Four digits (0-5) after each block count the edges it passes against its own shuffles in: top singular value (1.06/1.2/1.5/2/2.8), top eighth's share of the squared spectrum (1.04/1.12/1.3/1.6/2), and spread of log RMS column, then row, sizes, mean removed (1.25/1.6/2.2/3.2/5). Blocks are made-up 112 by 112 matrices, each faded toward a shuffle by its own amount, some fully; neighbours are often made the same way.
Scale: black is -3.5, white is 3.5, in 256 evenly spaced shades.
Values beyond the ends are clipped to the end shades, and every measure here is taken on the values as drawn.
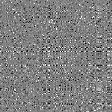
5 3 2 3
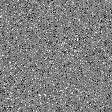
0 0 0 0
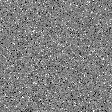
2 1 0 0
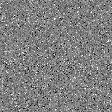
3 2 1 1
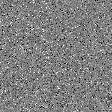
2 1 0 0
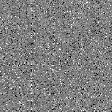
4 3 2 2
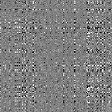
5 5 4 4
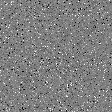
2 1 0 0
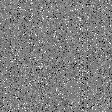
1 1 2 0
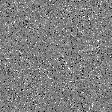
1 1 1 0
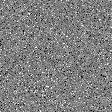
1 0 0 0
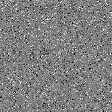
3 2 0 0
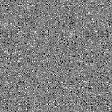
4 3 2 2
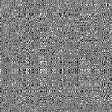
5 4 3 3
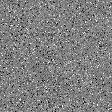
3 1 0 0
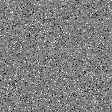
2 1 0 0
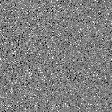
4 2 1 1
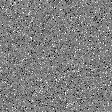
1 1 0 0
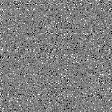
4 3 2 2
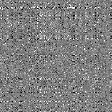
4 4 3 3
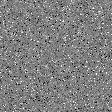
0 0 0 0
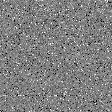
1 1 0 2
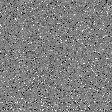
0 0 0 1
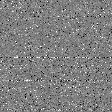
2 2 0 2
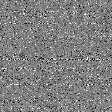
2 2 0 3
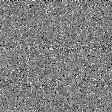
1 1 0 2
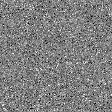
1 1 0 2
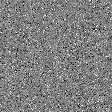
0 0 0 0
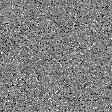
1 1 0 2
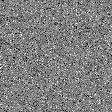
0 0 0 0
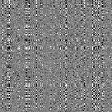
5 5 4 3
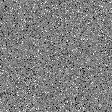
2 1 0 0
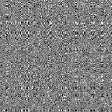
5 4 3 3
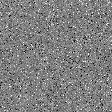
2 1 0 0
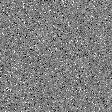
1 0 0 0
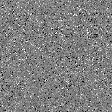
3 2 1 1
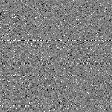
4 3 1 2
